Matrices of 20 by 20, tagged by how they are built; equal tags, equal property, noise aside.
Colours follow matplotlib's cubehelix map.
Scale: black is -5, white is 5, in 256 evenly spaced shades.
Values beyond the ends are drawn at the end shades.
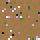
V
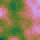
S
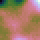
S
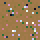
V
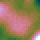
S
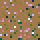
V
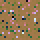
V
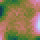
S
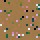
V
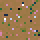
V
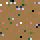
V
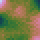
S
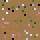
V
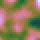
S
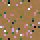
V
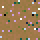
V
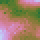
S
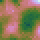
S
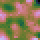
S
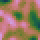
S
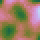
S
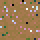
V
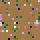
V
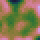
S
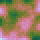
S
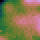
S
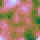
S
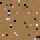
V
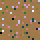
V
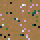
V
